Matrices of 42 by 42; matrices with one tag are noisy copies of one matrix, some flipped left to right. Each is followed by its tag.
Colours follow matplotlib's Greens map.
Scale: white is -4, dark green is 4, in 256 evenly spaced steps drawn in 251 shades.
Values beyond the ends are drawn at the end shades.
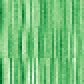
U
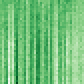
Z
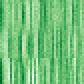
U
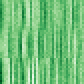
U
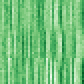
U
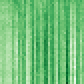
Z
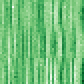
U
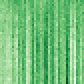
Z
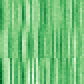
U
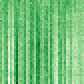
Z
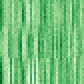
U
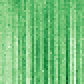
Z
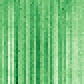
Z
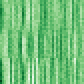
U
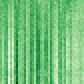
Z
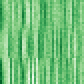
U
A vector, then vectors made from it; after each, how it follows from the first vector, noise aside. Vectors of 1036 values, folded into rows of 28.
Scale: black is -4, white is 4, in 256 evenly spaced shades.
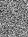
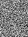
reversed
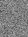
shrunk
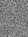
shrunk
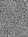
shrunk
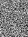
reversed
